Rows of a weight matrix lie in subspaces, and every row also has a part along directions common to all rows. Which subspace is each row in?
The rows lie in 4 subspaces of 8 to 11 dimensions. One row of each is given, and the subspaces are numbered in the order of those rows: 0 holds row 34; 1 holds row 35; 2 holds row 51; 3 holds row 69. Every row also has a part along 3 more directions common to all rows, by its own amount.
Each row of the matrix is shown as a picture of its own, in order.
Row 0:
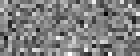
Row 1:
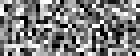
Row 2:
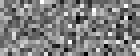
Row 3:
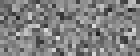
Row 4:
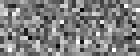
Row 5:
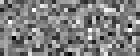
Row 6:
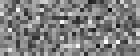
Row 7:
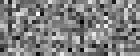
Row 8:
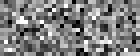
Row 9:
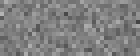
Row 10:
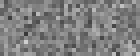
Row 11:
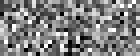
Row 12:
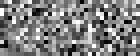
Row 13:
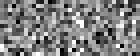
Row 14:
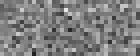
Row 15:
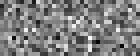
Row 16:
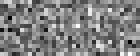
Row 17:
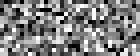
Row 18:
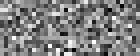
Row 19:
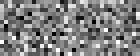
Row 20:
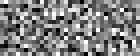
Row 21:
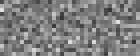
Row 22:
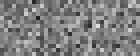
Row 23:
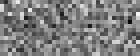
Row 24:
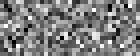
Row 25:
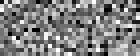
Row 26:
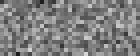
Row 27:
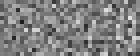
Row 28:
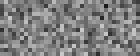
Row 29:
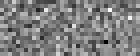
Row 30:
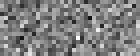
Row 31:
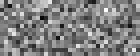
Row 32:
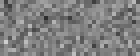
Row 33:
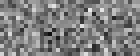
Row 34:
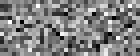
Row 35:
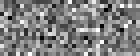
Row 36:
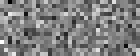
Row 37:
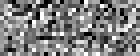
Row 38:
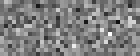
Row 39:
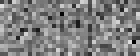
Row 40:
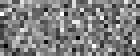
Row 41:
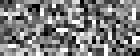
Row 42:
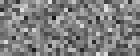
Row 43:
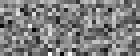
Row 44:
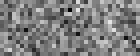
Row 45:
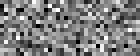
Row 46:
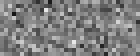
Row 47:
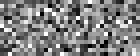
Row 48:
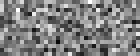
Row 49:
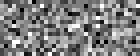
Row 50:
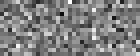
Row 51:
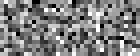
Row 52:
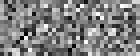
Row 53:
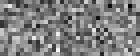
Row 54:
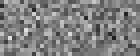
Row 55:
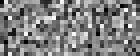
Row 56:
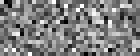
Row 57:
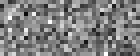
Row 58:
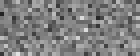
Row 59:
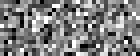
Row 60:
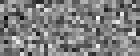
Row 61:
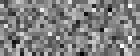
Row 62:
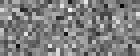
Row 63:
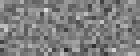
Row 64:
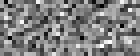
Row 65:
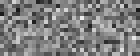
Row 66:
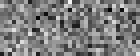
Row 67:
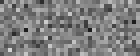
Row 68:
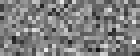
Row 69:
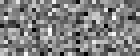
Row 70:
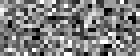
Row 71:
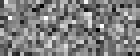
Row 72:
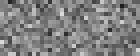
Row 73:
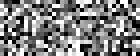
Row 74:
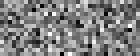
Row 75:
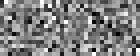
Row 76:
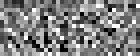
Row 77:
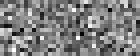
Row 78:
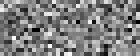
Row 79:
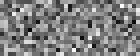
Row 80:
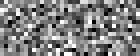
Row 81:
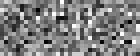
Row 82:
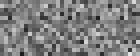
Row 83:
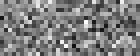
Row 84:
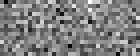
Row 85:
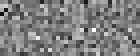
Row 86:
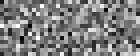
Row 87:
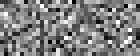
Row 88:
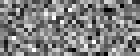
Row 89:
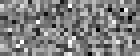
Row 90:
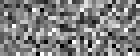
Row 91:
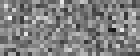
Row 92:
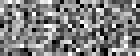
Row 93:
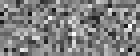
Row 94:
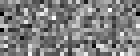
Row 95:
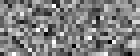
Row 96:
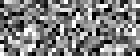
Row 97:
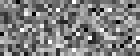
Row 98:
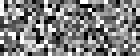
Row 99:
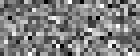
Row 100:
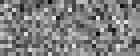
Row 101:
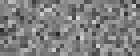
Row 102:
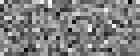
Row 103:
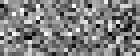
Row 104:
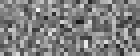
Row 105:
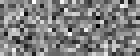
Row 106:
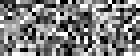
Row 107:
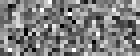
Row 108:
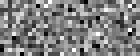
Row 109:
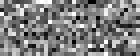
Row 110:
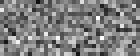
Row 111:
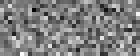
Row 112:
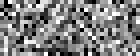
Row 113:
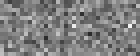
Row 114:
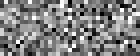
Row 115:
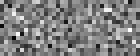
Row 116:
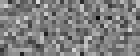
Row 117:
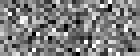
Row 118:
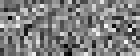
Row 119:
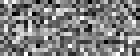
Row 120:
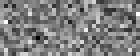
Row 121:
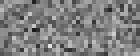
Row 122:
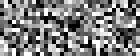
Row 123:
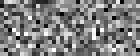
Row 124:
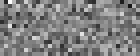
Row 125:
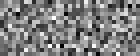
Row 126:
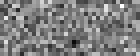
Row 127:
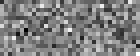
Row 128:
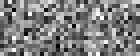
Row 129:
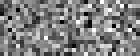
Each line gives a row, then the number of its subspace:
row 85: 1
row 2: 3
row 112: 1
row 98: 3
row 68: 0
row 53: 1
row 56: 3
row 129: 3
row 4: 3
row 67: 3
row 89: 2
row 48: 3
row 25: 2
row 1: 3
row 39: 2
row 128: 2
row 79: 1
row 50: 0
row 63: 3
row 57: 0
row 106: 1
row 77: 1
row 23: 2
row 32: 0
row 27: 1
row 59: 3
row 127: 3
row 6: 3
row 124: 1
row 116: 1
